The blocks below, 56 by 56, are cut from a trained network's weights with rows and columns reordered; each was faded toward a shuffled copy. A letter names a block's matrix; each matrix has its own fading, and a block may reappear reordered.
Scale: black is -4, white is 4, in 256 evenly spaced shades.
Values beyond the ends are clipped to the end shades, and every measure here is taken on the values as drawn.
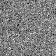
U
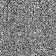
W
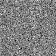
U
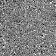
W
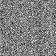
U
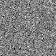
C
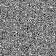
U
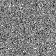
U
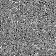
U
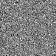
U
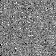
W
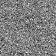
C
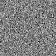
C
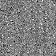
W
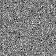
U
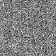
W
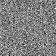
U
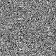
C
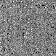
W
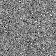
U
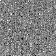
W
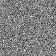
C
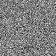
C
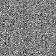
W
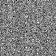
U
